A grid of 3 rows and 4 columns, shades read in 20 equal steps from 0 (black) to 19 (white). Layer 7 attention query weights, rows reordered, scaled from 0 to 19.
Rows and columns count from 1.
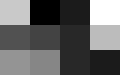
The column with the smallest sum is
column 3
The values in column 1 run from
6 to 15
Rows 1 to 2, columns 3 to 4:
2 19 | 3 14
